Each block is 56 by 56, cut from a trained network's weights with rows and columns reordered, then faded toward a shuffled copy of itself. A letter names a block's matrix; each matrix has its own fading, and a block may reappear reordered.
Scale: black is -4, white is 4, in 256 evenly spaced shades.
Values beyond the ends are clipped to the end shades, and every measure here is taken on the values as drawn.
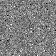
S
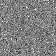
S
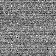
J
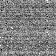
J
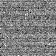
J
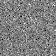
S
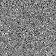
S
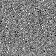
S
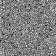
S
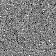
S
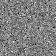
S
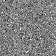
S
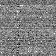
J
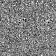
S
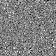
S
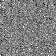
S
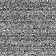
J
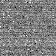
J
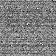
J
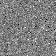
S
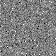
S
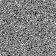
S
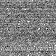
J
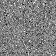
S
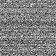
J
